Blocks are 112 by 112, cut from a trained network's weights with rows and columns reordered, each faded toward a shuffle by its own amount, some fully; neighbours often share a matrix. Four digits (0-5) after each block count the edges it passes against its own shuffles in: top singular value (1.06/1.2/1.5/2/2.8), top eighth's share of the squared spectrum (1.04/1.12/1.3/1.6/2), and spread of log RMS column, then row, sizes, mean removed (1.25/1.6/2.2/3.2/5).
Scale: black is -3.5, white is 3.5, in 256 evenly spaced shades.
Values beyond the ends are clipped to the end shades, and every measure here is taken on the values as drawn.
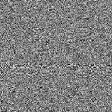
4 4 2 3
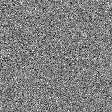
2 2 0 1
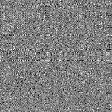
4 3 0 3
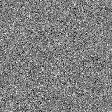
2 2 0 0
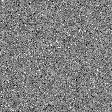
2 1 0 0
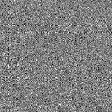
4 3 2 2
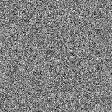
3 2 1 0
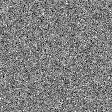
0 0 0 0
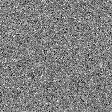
0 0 0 0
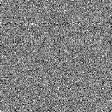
3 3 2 2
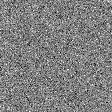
0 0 0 0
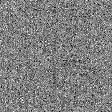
2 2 0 0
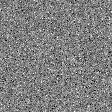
0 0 0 0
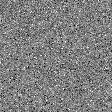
0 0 0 0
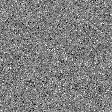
2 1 0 0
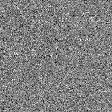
3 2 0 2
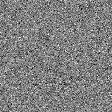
3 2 0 1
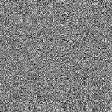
4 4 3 3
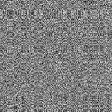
5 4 2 3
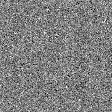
2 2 0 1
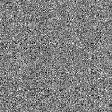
3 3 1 2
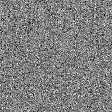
2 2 0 1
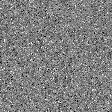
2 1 0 0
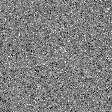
2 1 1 0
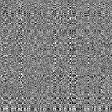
5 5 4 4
